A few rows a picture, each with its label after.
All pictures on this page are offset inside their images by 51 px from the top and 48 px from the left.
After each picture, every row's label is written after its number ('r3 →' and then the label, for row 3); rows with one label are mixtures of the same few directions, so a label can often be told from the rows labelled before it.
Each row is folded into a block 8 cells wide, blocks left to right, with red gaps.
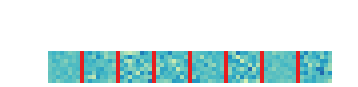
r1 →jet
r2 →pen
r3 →jet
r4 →jet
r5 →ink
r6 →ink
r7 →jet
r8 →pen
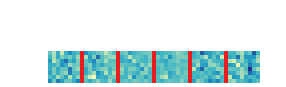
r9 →jet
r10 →pen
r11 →ink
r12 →pen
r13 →jet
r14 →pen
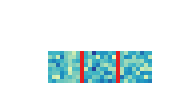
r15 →pen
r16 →jet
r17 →jet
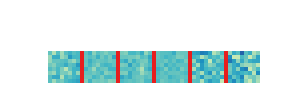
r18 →pen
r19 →jet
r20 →pen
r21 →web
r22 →jet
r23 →pen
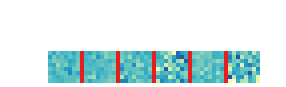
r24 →pen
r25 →pen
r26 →ink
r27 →web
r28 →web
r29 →ink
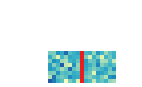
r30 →ink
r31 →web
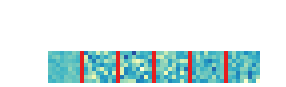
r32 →pen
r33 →pen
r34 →jet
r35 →web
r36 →jet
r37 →ink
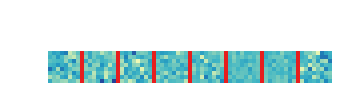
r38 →web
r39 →ink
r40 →jet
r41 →jet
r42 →ink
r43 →jet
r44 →web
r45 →web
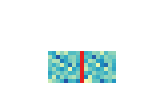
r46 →ink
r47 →ink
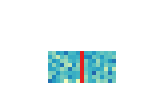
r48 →ink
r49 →web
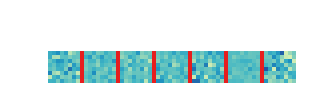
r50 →jet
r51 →web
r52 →web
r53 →ink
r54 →ink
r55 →jet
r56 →web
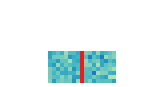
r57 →web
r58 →web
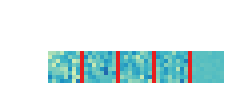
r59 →web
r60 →pen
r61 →web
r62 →web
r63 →web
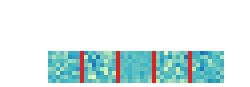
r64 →web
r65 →pen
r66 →ink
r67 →jet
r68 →jet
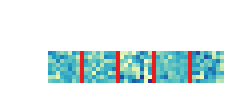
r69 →pen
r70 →web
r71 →web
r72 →pen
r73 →pen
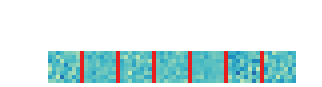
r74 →ink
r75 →web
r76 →web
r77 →jet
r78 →pen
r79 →web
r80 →ink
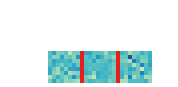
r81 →jet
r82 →pen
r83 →ink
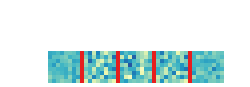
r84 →web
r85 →jet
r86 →pen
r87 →jet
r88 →jet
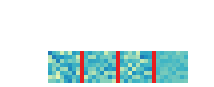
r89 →pen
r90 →jet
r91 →web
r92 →jet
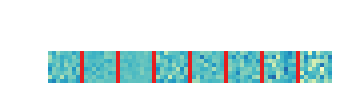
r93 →ink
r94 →web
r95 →pen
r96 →ink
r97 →ink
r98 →web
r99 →pen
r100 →jet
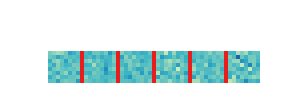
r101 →jet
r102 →pen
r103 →pen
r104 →jet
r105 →ink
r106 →ink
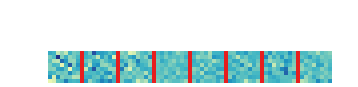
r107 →ink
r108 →jet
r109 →jet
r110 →jet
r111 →web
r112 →ink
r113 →pen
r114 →ink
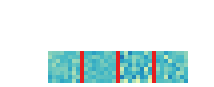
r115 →web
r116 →jet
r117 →ink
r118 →ink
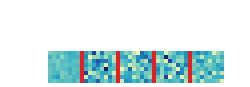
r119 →pen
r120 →jet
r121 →web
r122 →ink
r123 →jet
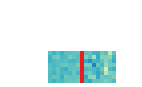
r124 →pen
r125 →pen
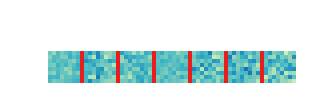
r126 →pen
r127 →pen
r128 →pen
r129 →jet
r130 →web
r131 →pen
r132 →jet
